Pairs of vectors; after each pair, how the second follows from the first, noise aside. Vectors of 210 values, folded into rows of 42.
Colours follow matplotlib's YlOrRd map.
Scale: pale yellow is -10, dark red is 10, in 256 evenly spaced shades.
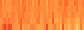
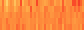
reversed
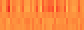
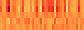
scaled up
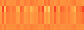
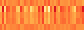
scaled up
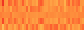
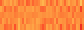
reversed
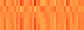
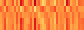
scaled up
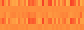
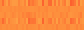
shrunk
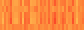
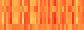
scaled up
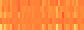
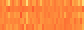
reversed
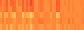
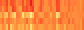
scaled up
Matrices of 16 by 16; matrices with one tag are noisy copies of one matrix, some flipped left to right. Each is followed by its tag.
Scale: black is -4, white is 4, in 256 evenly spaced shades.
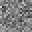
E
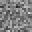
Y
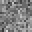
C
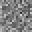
E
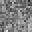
C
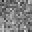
C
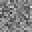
E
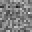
Y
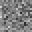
E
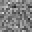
Y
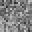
C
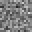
Y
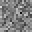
E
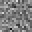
Y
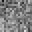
C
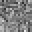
C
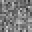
C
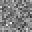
E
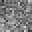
C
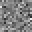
E
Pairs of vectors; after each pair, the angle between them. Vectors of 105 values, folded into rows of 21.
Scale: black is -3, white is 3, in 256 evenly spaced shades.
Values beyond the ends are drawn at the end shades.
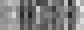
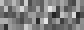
orthogonal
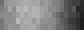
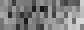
partly opposed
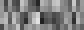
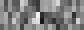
nearly parallel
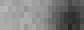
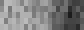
nearly parallel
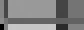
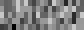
orthogonal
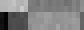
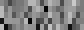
orthogonal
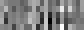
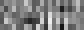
nearly opposite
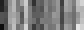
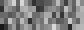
partly aligned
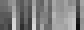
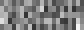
partly opposed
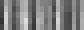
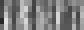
nearly parallel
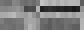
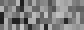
orthogonal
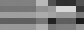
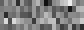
partly opposed
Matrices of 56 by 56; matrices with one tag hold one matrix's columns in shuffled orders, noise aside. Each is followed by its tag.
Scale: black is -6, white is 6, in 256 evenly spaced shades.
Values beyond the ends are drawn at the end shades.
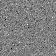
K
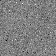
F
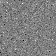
F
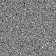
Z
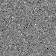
K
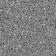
K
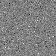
Z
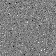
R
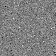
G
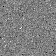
G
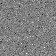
Z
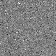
F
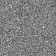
G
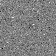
K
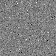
F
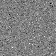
Z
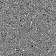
R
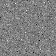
F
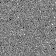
K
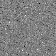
R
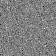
G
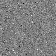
R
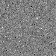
G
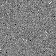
F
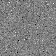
F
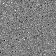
F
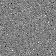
R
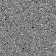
K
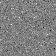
K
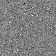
R
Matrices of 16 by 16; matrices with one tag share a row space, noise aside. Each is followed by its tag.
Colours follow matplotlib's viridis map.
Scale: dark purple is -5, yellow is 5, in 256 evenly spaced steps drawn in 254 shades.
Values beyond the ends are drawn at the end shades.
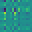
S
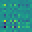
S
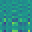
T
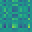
T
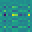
T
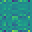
T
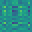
T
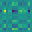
T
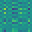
T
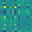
S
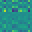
T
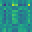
T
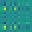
S
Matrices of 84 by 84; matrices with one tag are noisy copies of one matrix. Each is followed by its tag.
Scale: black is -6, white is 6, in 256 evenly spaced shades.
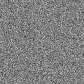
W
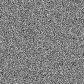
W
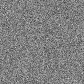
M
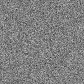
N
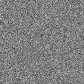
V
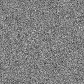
N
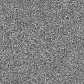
N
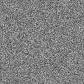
N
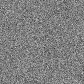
M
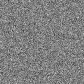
W
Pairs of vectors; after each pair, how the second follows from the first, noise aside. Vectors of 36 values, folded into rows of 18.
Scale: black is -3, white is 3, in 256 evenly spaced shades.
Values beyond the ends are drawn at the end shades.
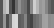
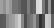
reversed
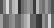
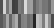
reversed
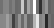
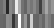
reversed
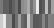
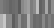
shrunk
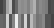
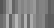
shrunk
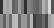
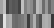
reversed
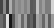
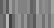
shrunk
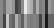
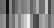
reversed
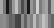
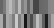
reversed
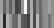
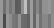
shrunk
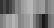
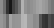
reversed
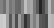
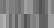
shrunk
